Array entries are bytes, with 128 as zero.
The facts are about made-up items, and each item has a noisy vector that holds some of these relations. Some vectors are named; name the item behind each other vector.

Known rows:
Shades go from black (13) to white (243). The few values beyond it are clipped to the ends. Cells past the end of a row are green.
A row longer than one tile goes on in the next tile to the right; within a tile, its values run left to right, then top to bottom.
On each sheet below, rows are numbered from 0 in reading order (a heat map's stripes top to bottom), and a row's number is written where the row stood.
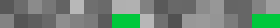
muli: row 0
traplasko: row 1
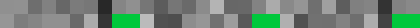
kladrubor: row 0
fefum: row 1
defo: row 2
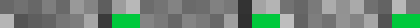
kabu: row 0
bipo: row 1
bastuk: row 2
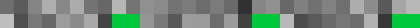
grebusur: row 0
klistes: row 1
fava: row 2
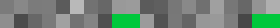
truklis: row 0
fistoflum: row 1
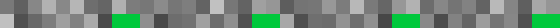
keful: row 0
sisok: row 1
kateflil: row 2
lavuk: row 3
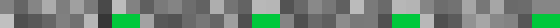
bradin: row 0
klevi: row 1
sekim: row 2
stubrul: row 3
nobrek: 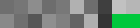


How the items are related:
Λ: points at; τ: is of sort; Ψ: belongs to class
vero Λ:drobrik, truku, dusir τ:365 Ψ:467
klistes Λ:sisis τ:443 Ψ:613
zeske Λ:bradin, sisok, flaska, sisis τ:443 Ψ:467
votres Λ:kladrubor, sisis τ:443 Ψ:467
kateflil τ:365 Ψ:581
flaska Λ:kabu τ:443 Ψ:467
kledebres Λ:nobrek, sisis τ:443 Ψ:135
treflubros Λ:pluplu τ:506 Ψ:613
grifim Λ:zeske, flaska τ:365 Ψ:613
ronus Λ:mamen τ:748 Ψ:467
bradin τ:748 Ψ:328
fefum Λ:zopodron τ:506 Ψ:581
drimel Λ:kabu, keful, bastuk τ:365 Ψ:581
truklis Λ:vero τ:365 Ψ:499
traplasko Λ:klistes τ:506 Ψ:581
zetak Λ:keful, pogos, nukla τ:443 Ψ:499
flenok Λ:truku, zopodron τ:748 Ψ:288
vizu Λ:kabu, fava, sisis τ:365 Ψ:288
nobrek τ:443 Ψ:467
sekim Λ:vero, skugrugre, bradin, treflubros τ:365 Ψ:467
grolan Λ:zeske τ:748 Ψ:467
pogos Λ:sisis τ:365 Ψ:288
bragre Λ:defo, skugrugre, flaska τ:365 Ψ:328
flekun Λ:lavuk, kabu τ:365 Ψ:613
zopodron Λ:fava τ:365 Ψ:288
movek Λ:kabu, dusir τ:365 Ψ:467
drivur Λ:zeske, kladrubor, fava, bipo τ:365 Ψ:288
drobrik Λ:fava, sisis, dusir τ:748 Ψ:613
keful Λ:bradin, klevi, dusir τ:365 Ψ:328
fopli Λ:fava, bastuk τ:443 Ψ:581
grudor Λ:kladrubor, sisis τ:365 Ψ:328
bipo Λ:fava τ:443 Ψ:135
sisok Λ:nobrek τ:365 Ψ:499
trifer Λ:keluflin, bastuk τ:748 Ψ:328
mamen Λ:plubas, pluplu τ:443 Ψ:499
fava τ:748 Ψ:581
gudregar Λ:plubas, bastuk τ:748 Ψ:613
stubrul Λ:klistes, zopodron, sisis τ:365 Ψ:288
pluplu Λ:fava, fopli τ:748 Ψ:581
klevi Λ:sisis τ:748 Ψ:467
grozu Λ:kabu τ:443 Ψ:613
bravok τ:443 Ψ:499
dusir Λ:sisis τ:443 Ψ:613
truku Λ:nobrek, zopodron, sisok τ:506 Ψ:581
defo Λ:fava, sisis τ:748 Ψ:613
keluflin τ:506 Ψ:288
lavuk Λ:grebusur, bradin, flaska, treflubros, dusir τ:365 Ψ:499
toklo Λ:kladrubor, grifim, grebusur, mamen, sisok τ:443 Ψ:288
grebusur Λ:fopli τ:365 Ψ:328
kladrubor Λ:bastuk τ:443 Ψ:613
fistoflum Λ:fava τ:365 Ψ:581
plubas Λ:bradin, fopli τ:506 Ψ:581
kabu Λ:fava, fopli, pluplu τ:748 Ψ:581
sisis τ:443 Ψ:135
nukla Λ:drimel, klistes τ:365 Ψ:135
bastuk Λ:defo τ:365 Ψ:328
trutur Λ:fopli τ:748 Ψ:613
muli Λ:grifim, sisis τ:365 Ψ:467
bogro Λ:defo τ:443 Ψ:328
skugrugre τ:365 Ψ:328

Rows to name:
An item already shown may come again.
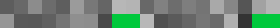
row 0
grolan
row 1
fava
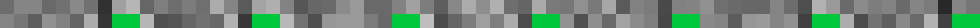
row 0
sisis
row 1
fava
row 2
traplasko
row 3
keful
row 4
flekun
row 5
zetak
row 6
treflubros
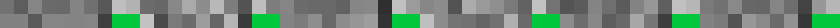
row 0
votres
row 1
skugrugre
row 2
mamen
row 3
trifer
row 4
ronus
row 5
kledebres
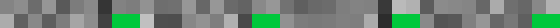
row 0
trutur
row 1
flenok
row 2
fopli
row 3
nukla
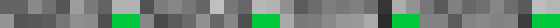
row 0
grolan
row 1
vero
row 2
toklo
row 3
votres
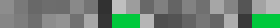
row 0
bravok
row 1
fava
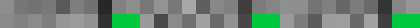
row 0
grozu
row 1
grifim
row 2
klistes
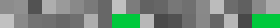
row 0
trifer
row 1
truku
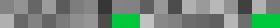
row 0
gudregar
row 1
keluflin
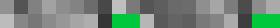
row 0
bogro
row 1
plubas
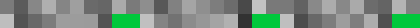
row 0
grudor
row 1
bogro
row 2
keful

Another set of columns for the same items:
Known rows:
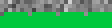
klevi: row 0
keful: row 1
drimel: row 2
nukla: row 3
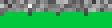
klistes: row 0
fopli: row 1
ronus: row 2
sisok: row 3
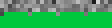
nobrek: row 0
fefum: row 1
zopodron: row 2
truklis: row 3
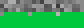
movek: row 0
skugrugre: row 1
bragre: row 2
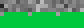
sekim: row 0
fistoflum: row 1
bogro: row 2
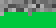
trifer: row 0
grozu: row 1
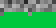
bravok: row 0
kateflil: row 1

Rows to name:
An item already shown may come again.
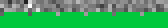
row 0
bravok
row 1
fava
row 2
grudor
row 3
keluflin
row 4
vero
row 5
bastuk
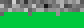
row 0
zetak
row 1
treflubros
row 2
flenok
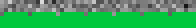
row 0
klevi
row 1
zetak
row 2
flekun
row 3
grolan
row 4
flekun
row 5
kledebres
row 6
treflubros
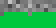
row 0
votres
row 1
bipo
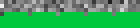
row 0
sisis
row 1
plubas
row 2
flekun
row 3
bravok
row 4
lavuk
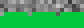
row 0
grudor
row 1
nukla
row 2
bradin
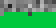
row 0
toklo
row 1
mamen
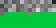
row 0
grifim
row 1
traplasko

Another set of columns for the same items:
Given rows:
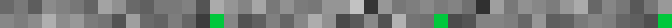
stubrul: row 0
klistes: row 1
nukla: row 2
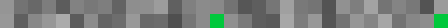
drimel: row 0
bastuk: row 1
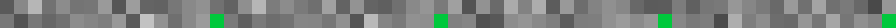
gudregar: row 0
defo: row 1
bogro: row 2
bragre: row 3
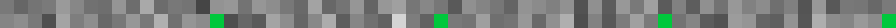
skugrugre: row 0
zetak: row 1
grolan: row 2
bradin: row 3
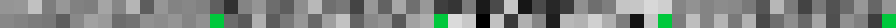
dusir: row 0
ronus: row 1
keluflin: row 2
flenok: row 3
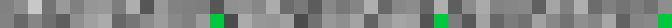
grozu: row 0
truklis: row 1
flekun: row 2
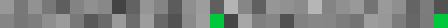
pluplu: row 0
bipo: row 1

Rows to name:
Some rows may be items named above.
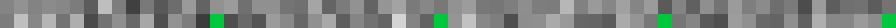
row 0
flenok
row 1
zetak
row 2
nobrek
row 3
bradin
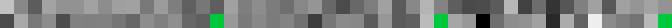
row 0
kledebres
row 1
plubas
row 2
trifer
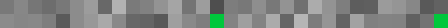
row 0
votres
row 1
toklo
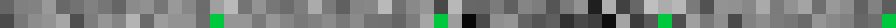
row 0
lavuk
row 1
fopli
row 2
traplasko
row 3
sisis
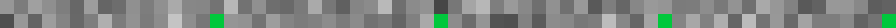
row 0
bravok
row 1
fopli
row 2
treflubros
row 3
toklo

